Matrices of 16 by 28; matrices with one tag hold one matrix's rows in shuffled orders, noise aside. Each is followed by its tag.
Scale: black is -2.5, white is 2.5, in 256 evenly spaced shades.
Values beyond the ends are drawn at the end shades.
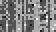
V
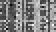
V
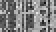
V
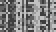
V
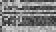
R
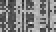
V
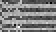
R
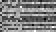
R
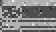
R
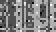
V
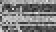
R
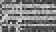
R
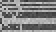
R
